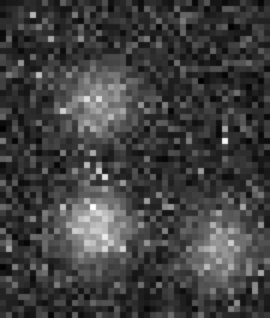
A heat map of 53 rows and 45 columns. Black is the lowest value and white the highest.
No seam splits the table. No single row or column stands out from its neighbours. There are three bumps. The values are skewed, with a long tail toward high values.
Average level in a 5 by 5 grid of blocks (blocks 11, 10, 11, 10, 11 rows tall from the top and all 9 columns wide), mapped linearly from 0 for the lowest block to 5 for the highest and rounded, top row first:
00000
04200
02100
15322
01012
